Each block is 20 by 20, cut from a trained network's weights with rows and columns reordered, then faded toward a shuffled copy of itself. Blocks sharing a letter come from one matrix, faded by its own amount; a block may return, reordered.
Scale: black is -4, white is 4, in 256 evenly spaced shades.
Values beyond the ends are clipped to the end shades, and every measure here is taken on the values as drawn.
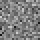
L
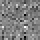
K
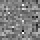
K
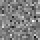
L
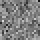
L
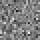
L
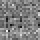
K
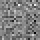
K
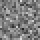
L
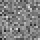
L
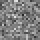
L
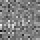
K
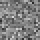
L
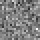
L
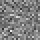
L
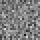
L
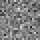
L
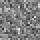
L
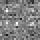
K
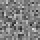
L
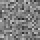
L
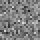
L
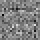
K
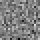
L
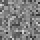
L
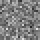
L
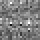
K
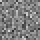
L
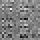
K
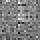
K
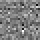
K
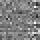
K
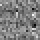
K
